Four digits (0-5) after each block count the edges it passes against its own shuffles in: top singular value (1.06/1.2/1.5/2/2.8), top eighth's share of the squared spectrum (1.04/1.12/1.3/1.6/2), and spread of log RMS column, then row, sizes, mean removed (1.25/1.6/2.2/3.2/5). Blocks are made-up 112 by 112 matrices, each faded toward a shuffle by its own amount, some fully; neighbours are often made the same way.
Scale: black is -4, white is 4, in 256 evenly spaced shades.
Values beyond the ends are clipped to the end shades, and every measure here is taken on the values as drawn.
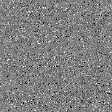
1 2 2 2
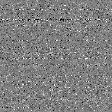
2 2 2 3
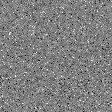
0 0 0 0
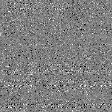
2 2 2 3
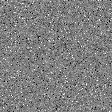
0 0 0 0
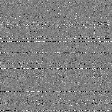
3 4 2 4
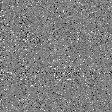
1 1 1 2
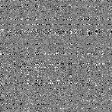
2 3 3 4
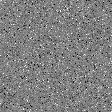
0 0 0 0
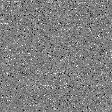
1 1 1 2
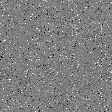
1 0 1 0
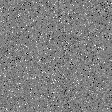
0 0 0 0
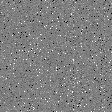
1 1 0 0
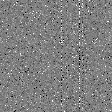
3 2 2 0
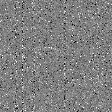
2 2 2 0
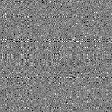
4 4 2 3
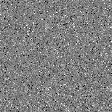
3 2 1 1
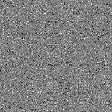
4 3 1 2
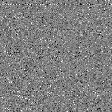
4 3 1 2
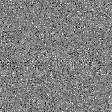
3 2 0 1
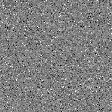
3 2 1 1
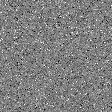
2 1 0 0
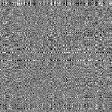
5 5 3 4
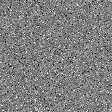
2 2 0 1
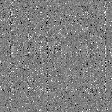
4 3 2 1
